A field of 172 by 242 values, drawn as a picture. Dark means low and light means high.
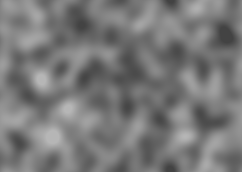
Histogram: bell-shaped. Ninth with the highest average: bottom left. Grain: smooth. Stripes: none. Mirror symmetry: none. Average level on the scale: 50%.
